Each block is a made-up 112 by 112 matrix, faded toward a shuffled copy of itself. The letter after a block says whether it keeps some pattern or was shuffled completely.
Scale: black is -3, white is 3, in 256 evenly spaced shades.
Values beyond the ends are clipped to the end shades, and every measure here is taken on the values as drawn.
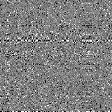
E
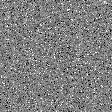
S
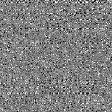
E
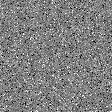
S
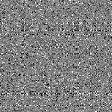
E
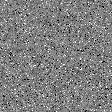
S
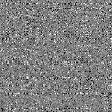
E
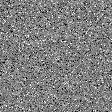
S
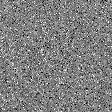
S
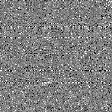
E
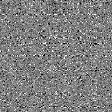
E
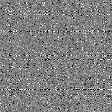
E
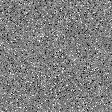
S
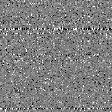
E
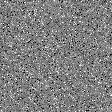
S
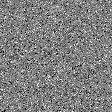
S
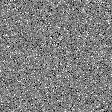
S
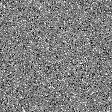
S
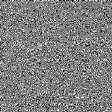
E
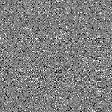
E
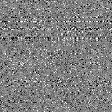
E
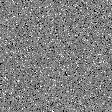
S
